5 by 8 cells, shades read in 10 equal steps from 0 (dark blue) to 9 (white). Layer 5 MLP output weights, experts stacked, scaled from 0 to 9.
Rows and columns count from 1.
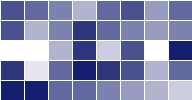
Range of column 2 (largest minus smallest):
9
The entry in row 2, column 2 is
6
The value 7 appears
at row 3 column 5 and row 5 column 8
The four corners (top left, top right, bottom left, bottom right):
2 3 0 7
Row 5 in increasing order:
0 0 3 3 4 5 6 7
